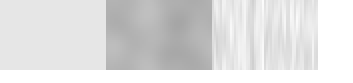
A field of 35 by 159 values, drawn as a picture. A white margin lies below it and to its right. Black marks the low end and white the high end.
It is made of 1 by 3 panels. Panel 1,1: very high, flat. Panel 1,2: high, smooth, faint in contrast. Panel 1,3: very high, streaked downward, faint in contrast.
